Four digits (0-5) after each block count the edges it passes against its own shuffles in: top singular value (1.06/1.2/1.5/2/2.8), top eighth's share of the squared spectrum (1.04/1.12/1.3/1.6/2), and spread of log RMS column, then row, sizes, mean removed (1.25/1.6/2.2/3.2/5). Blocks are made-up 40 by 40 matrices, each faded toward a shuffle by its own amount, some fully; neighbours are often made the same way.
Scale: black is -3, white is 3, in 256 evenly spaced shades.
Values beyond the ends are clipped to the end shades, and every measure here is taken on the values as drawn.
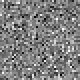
0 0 0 0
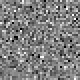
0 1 0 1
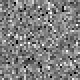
0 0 1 0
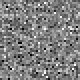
0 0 0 0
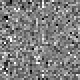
0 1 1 0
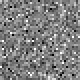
0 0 0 0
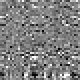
4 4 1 3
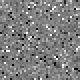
0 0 0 0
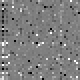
3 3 1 0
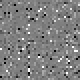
3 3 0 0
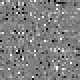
3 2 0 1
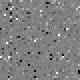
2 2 0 0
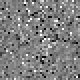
0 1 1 0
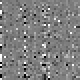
2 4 2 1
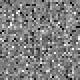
2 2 0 0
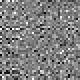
4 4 2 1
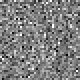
2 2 0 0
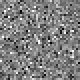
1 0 0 0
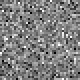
1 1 0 0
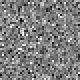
0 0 0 0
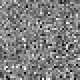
2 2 0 1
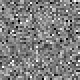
2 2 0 0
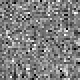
2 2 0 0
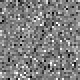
0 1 0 0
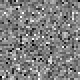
0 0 0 0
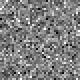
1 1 0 0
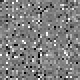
3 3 2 1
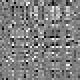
4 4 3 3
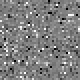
2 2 0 0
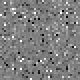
2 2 0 1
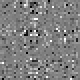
3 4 2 2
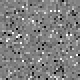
0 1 0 0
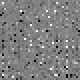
3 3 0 1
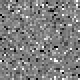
0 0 0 1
